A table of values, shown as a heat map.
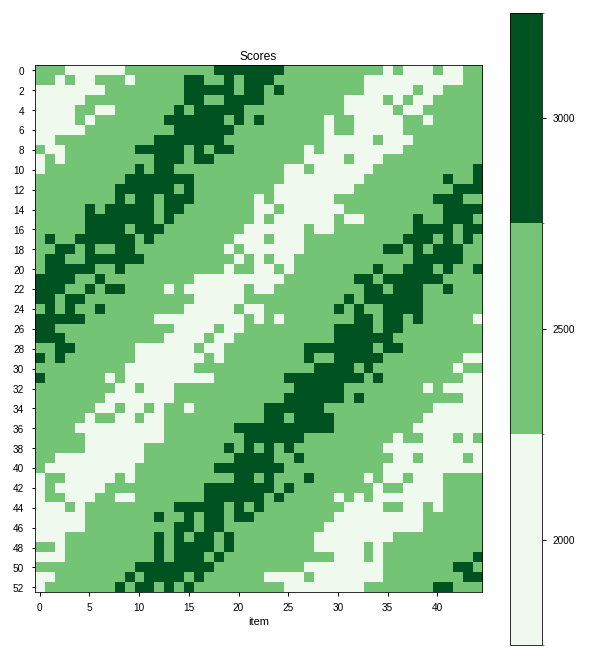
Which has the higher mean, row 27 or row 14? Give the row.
14
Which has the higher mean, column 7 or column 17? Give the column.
17
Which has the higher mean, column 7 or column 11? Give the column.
11
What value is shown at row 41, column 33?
2000
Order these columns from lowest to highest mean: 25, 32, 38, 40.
32, 40, 25, 38
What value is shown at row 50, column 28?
2000
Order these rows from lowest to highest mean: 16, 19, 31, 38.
38, 31, 16, 19
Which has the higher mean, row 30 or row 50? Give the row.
50
